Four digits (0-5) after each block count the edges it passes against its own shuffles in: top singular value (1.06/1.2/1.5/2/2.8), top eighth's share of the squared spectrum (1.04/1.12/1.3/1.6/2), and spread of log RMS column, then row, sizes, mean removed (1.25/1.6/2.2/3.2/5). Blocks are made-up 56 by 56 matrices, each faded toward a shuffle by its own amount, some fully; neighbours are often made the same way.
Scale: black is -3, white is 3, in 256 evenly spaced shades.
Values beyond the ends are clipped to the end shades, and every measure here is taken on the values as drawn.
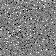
1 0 0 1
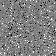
1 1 0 0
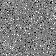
0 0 0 0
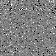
1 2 1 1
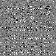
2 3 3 3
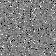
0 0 0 0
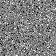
0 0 0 0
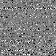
1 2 0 3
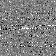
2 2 0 3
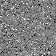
0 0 0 0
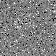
0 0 0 0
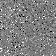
1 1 1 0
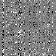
2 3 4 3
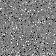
1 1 0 0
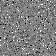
0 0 0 0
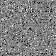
2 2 0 1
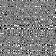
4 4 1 3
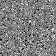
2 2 0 0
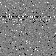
3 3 0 2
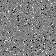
1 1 0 0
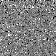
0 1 0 2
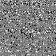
0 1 0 2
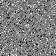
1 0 0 0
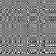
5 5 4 4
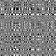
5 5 3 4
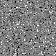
2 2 0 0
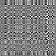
5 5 4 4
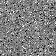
2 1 0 0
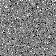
1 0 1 0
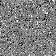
2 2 0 0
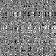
4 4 2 2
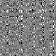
4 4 3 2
